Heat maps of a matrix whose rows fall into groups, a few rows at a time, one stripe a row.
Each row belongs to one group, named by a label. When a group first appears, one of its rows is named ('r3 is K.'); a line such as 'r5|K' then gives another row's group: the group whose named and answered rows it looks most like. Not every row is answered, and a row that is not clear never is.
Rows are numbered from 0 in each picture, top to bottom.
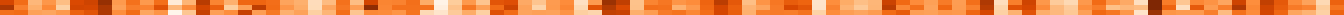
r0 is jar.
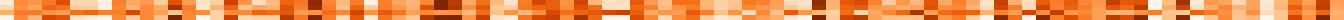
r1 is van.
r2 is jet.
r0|van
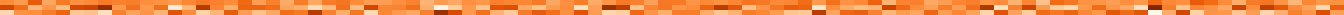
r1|jar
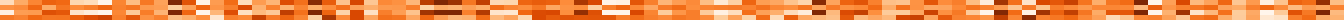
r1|jar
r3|jet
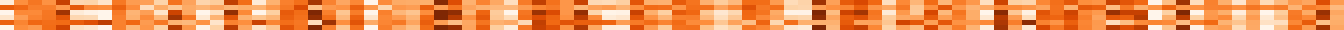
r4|jet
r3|van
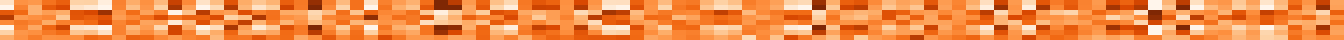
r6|van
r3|jar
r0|van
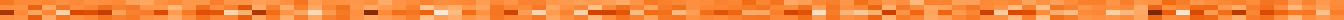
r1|jar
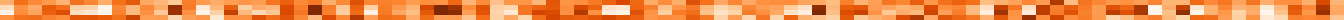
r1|van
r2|van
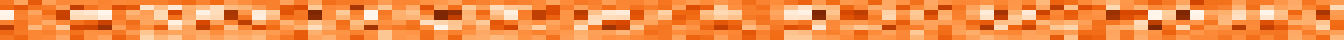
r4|jar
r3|van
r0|jar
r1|jet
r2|van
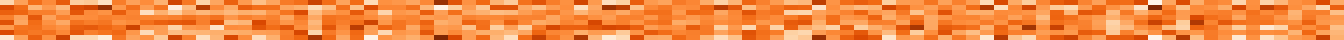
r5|jet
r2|jet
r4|jar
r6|jet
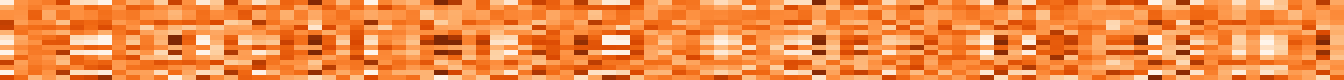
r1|jet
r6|jet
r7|van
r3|jar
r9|jet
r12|jar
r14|van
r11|jet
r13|jet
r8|van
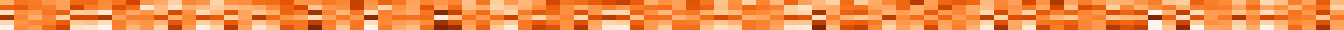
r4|van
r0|jet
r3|jar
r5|van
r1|jet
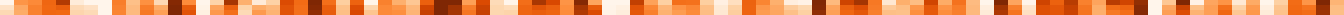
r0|van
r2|van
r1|van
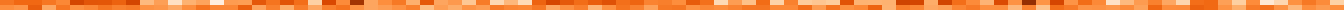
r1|jar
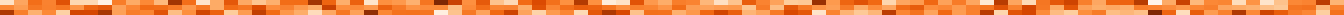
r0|van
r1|jet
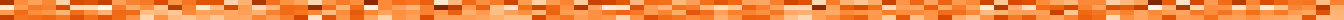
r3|jet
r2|jet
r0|jar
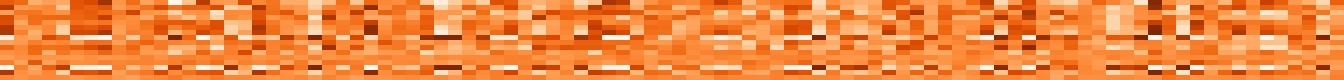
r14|jar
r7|van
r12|jar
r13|van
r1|jar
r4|jar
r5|jar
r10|jar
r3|jet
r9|jet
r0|jar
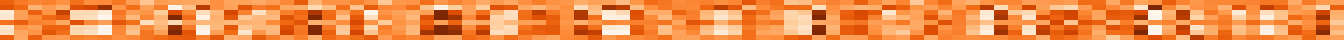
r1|jar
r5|van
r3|van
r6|van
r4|jet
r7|jar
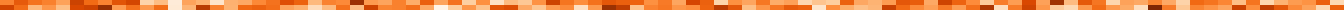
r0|jet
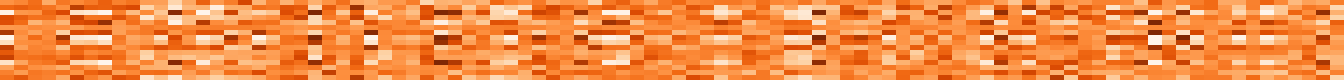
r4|jar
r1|jet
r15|jet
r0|jar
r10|jet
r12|van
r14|jet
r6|jar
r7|van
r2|van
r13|jet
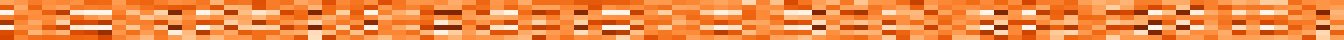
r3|jet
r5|van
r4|jar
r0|jet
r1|jar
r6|jar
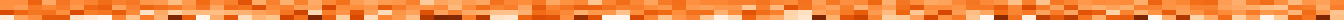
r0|jar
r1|jet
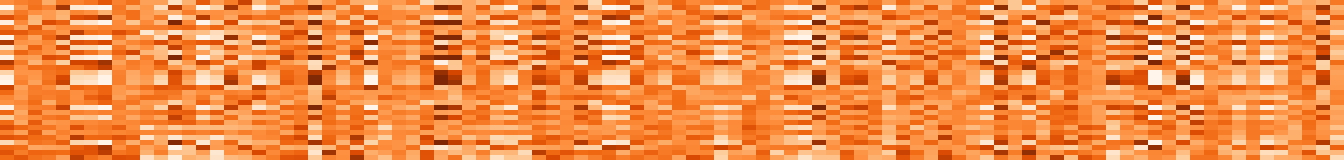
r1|van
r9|van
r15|van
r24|jar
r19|jet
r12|jar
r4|van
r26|jar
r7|van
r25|jet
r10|jet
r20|jar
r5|jar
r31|jet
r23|van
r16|van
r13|jet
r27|jet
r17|jar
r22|jar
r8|jar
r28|van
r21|van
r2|jet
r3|jar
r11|van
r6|jet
